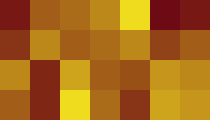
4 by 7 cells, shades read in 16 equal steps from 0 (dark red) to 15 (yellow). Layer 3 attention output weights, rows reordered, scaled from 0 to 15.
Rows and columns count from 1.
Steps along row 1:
up up up up down up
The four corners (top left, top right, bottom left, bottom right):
1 1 6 10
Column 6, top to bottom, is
0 4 10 11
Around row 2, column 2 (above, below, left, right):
6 2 3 6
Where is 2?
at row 3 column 2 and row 4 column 2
